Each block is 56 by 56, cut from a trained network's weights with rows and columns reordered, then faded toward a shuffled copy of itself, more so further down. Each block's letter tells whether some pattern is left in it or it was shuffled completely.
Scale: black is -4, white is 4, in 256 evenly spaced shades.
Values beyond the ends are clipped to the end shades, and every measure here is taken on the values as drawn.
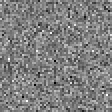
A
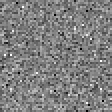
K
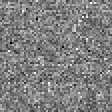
K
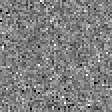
K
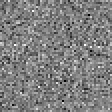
K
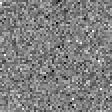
A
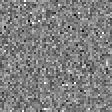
A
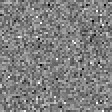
A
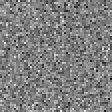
A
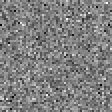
A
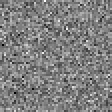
K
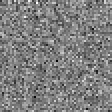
K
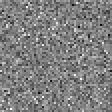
A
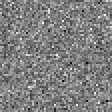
A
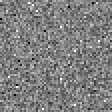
A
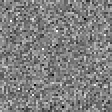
A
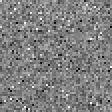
K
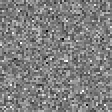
A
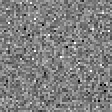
A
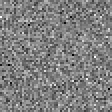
A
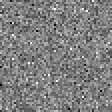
A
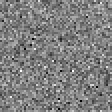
A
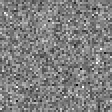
A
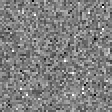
A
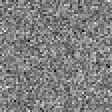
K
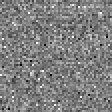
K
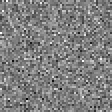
A
